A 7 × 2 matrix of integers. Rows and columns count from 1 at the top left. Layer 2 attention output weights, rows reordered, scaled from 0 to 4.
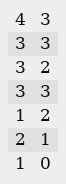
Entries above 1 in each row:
2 2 2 2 1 1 0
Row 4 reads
3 3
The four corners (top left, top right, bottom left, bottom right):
4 3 1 0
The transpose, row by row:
4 3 3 3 1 2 1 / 3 3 2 3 2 1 0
